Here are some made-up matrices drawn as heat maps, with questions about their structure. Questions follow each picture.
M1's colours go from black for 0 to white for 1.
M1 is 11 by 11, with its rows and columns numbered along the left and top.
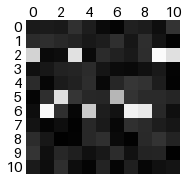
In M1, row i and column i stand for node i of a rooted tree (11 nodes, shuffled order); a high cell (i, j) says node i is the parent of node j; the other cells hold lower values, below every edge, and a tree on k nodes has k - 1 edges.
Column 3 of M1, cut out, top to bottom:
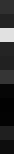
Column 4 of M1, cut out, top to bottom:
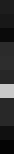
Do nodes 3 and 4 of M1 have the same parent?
no
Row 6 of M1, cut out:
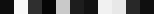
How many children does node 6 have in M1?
4
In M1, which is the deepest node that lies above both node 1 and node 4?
6
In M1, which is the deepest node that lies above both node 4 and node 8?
6
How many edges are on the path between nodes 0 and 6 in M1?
3
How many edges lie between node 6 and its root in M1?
1
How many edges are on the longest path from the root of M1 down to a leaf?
2
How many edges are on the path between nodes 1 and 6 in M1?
1
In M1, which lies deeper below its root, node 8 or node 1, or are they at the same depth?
the same depth
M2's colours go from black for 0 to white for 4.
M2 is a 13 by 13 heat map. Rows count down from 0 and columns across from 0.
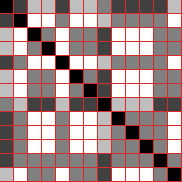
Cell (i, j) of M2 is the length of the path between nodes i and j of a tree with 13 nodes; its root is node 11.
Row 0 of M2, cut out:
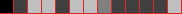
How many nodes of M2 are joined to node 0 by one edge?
6
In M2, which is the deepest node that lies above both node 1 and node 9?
0
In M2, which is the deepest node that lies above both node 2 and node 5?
7
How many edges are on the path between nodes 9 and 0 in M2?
1
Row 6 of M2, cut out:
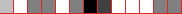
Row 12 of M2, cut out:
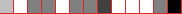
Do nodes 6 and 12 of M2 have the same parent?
yes
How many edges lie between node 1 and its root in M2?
2
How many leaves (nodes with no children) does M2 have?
10
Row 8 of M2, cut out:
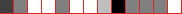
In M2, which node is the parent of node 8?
0
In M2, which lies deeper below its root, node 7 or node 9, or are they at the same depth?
node 9
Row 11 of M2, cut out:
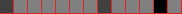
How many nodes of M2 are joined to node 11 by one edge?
2
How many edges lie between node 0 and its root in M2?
1
